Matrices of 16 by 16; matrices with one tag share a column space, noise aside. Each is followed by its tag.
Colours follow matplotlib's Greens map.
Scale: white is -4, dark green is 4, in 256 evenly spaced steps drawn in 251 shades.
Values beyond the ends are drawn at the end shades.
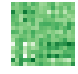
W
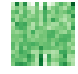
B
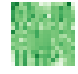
B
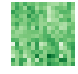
W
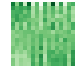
B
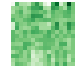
B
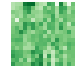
B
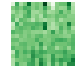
B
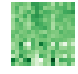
W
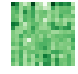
B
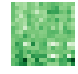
W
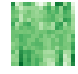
B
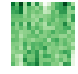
B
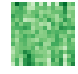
B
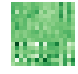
W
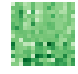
W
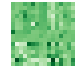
W
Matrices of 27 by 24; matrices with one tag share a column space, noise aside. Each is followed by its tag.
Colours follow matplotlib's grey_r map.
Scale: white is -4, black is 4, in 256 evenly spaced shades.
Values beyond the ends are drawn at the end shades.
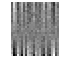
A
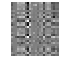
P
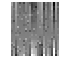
A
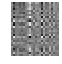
P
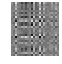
P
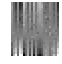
A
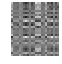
P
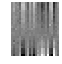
A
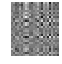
P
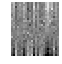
A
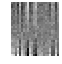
A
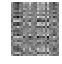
P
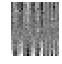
A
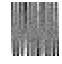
A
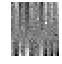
A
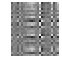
P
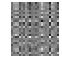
P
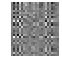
P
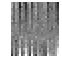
A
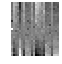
A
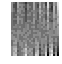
A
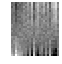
A
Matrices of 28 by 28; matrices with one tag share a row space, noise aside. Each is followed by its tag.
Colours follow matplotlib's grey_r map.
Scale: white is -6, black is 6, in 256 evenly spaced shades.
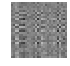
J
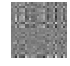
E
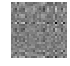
E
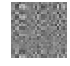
J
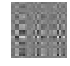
J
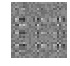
J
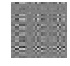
J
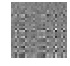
E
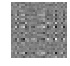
E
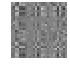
J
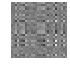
E
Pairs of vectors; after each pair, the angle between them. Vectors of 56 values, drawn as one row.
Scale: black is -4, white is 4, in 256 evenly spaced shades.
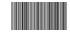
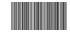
nearly parallel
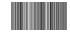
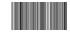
partly aligned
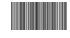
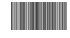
nearly parallel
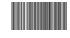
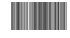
partly aligned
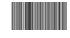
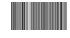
nearly opposite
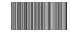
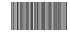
partly aligned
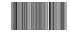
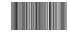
nearly parallel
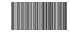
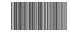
nearly opposite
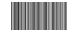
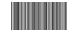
nearly parallel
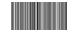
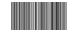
nearly opposite
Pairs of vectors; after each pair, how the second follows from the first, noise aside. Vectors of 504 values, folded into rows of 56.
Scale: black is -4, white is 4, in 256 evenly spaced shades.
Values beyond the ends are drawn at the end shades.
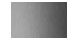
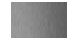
shrunk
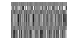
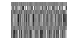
copied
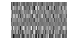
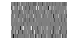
partly zeroed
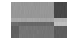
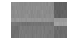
shrunk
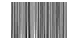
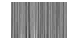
shrunk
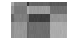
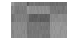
shrunk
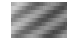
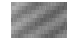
shrunk
